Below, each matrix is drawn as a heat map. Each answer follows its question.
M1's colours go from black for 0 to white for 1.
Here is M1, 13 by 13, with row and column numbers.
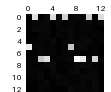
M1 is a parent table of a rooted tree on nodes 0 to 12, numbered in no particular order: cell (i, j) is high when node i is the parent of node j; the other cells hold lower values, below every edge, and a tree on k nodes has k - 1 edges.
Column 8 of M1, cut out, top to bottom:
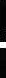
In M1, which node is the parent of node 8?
7
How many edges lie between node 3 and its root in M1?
2
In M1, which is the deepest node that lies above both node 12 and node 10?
0
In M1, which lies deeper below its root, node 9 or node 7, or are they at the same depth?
node 9
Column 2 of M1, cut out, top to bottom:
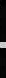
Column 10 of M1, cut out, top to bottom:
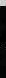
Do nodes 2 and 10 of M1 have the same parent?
no
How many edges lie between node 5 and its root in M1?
0
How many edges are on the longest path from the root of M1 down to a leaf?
2
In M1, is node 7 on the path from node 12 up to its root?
no
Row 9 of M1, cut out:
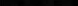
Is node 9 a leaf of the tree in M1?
yes
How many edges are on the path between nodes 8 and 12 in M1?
4
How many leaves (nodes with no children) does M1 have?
10
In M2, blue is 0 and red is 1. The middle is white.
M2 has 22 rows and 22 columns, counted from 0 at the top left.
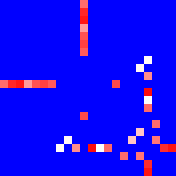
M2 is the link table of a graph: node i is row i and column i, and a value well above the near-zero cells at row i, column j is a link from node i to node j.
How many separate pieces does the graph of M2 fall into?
3
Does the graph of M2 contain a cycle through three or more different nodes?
no
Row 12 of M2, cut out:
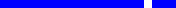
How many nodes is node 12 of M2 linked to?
1
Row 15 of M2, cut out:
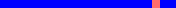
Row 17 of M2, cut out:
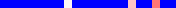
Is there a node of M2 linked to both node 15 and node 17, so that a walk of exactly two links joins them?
yes
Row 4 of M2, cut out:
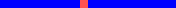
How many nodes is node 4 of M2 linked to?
1
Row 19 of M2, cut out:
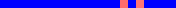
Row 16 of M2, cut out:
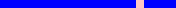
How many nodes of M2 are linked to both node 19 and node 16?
1
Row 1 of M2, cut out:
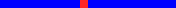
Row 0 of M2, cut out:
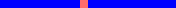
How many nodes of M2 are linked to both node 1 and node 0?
1
